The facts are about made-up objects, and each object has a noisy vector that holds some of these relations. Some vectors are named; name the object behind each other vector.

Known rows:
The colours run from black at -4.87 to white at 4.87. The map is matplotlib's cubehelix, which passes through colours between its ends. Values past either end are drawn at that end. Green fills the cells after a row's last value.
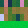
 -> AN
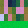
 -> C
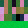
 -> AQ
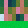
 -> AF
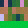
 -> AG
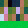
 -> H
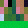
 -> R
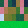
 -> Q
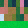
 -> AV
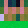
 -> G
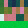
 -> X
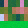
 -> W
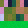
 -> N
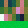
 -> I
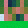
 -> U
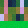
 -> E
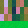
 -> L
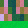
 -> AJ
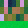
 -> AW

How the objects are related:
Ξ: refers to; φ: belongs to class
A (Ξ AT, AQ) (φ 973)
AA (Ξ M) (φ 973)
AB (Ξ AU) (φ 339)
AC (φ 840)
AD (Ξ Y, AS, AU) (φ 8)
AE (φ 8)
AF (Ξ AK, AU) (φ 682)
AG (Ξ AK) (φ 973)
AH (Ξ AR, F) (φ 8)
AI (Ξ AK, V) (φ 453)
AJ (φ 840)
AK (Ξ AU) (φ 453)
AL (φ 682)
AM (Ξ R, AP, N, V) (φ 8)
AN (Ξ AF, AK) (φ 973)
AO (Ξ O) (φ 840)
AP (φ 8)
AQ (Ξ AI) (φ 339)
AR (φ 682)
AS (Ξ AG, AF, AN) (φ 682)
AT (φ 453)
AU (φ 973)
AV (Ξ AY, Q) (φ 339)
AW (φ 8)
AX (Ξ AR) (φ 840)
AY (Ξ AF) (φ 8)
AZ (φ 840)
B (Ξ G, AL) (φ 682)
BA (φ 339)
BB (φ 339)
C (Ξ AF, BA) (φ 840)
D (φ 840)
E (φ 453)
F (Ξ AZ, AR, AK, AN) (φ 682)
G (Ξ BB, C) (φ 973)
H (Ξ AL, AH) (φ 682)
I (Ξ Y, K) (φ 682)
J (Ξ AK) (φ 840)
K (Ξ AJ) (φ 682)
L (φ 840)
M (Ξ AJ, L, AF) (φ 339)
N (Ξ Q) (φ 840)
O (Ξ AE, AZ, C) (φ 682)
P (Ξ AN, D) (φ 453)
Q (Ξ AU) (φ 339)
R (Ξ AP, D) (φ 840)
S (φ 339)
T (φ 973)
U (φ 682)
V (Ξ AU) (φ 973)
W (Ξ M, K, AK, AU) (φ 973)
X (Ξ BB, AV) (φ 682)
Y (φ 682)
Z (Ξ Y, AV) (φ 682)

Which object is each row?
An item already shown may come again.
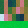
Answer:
K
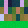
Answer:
AH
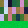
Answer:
AE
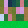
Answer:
C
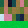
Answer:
Y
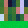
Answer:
P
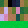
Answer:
AL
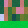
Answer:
AA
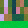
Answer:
L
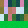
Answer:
AO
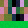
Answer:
AT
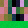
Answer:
AT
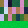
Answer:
AE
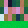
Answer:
O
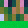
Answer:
AM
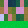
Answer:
C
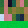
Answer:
Y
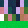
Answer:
AX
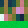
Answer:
I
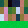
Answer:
H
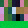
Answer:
A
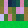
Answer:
C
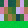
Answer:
J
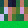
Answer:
BA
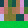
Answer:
AB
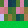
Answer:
AC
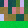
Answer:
AD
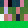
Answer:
AR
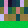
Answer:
AH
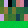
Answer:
AP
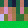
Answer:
BB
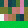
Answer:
Z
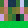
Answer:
AI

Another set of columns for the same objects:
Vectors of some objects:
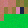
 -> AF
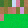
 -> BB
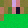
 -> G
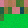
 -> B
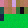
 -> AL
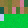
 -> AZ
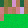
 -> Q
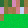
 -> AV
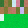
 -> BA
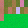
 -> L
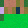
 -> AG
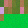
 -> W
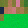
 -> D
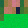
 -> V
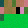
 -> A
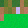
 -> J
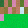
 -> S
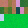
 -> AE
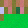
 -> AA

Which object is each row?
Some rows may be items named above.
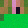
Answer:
G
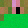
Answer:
G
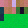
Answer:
AL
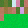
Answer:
BB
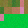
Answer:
AC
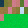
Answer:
AQ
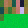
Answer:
AM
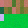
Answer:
O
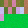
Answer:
M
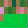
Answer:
AD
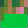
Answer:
AI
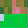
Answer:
C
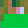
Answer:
P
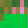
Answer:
AX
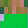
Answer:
AZ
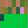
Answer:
AH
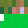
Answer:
AO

